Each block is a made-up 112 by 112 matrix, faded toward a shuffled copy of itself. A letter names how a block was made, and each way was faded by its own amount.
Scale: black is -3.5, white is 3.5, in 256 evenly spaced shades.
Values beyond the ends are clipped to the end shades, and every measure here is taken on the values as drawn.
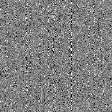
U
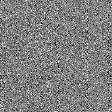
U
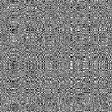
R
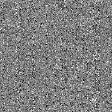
U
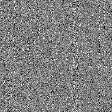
U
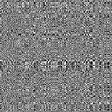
R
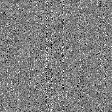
U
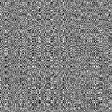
R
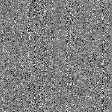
U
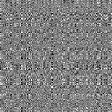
R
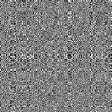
R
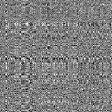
R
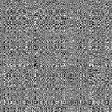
R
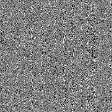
U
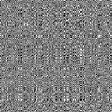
R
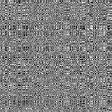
R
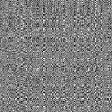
R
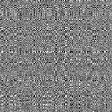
R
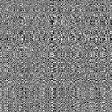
R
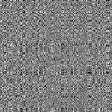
R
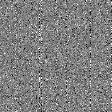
U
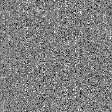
U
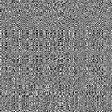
R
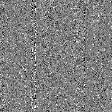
U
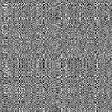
R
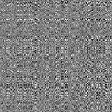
R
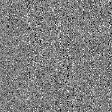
U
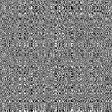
R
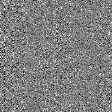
U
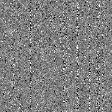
U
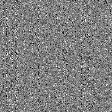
U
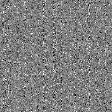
U
